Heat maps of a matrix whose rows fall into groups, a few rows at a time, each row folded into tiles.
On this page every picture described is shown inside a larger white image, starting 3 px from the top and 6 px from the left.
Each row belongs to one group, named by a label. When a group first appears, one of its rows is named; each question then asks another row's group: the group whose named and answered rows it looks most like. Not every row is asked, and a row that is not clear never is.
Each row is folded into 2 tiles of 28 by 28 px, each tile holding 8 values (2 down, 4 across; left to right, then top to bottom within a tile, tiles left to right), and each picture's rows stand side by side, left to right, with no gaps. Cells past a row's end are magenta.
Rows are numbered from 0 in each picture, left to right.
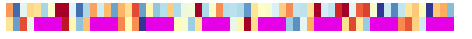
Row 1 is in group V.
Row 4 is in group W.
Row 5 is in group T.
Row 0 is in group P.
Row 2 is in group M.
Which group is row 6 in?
M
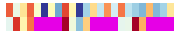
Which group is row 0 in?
M
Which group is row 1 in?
V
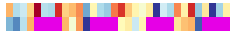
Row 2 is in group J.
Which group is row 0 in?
T
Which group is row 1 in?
M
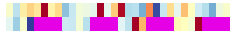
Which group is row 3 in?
J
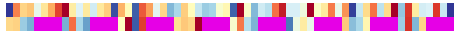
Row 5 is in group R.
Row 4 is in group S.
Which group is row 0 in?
S
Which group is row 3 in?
J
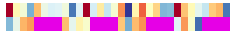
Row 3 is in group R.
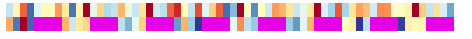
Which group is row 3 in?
R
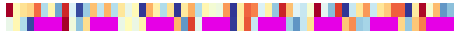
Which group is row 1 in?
V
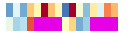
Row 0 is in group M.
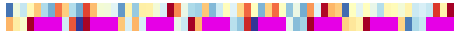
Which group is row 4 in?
R
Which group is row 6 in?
J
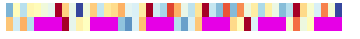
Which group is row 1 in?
V
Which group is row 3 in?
T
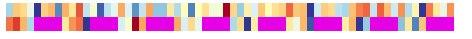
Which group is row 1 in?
M
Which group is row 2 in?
W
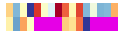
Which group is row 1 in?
M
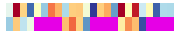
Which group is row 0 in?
S
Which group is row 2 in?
M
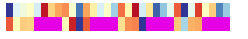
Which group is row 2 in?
M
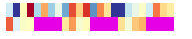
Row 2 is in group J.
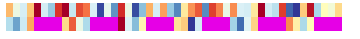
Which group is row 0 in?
T
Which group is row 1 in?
M
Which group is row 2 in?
V
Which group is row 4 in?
T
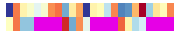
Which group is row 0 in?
S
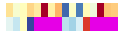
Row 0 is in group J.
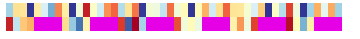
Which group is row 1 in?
P
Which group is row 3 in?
V
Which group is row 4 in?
J
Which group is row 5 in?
V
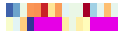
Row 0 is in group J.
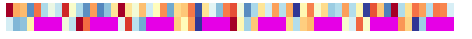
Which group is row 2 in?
R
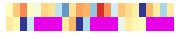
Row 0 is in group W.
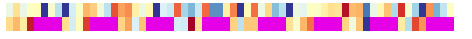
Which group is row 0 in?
J
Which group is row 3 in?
W
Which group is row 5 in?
J
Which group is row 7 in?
W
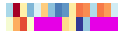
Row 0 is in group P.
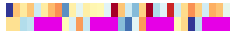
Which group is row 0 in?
S
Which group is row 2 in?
T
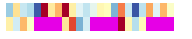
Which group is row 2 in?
V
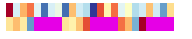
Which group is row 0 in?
M
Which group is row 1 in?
J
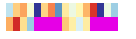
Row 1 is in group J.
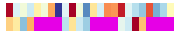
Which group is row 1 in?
S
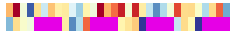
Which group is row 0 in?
S
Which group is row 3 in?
R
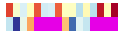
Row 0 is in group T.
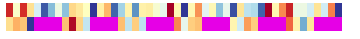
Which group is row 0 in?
M
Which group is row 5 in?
V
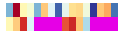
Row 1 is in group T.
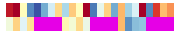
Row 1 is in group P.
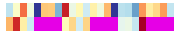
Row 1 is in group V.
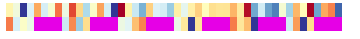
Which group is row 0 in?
V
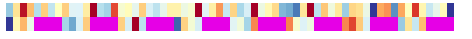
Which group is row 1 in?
T
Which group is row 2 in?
P
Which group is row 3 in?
R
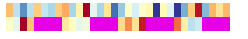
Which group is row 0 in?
W
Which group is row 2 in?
J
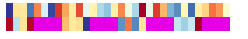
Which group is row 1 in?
M
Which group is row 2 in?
R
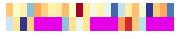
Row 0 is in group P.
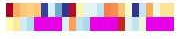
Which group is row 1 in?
S
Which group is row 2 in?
V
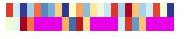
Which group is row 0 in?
W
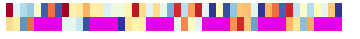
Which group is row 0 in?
V
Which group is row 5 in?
V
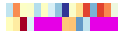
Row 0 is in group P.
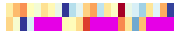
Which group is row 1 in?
J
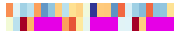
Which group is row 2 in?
W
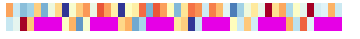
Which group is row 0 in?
W
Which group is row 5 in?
P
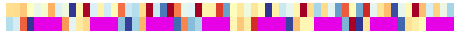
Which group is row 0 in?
R
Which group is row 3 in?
R
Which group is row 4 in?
J
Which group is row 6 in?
R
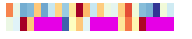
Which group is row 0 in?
W
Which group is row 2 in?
J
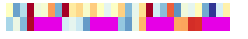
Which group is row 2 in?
T
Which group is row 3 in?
J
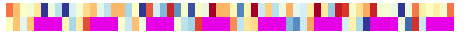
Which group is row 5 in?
T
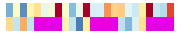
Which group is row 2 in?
T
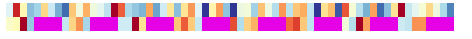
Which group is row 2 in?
W
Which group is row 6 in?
W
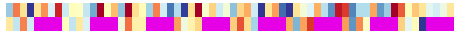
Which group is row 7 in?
M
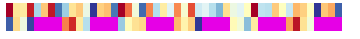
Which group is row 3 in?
M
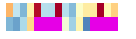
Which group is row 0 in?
T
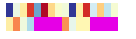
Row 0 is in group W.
